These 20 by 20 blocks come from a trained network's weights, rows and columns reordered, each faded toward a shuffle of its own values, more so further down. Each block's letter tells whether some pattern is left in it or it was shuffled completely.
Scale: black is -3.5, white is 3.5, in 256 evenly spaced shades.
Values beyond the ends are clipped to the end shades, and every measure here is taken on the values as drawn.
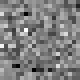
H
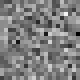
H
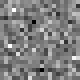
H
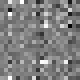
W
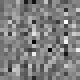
W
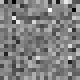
W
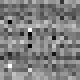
W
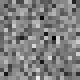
H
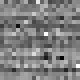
W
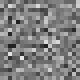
W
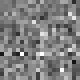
W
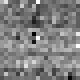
W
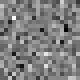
H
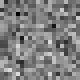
W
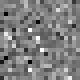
H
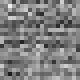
W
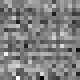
W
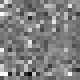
W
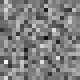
H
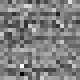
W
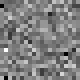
H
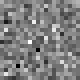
H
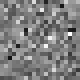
H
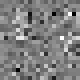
W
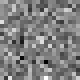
H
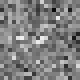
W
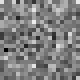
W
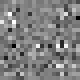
W
